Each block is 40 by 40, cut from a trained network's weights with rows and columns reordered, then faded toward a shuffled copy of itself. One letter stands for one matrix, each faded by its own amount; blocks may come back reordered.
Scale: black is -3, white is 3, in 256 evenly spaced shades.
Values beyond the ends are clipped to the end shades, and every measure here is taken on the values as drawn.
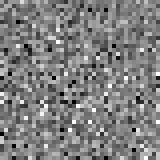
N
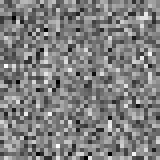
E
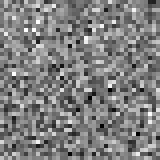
E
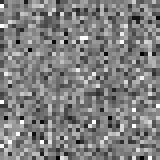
N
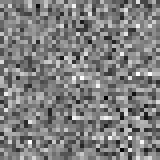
E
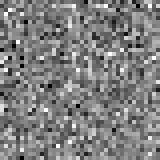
N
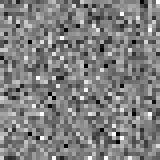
N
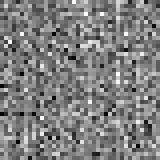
N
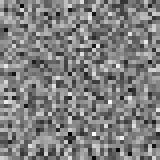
E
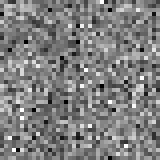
N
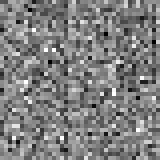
N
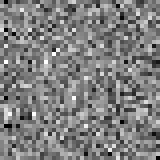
E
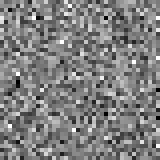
E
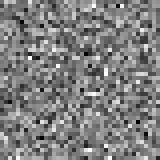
E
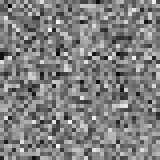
E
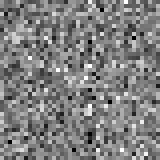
E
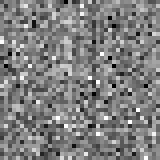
N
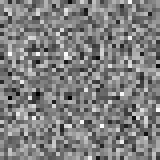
E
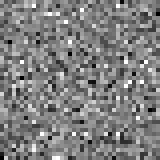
N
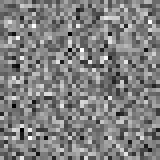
E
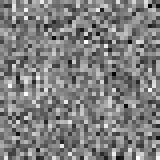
E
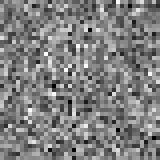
E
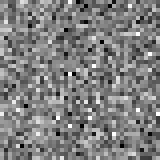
N
